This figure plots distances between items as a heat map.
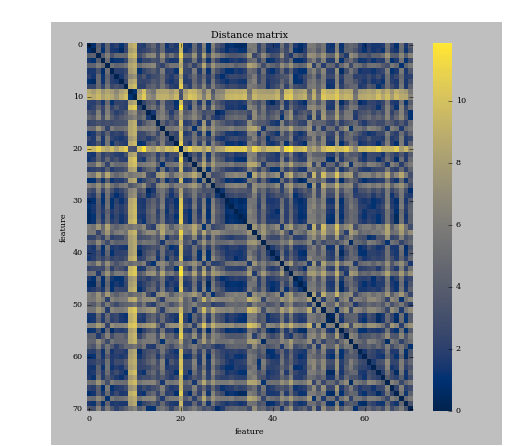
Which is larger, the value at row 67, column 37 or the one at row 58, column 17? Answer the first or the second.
the second
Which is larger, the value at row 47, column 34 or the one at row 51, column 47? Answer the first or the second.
the second
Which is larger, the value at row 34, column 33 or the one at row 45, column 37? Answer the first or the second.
the second
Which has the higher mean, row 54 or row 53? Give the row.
54
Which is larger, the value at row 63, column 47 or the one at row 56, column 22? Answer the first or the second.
the second
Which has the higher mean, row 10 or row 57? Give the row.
10
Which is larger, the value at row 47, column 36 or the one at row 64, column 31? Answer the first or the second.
the first
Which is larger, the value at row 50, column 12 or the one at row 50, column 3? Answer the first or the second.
the first
